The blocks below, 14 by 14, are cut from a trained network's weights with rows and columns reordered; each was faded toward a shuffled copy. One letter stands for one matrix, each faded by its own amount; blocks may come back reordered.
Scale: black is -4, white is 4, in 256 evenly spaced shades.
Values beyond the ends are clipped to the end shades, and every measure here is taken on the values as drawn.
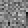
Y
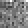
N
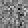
Y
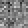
N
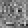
N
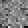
N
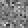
N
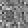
Y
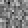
Y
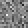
Y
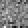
N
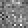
N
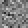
Y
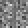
Y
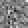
Y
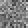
Y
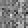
N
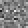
N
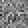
N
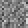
Y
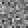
Y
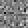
N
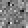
N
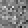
N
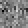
N
